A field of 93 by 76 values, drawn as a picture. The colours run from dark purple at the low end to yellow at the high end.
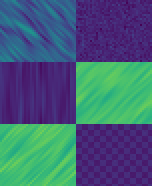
It is made of 3 by 2 panels. Panel 1,1: low, slanting down to the right. Panel 1,2: very low, fine-grained, faint in contrast. Panel 2,1: very low, streaked downward, faint in contrast. Panel 2,2: high, slanting up to the right, faint in contrast. Panel 3,1: high, slanting up to the right, faint in contrast. Panel 3,2: very low, checkered, faint in contrast.
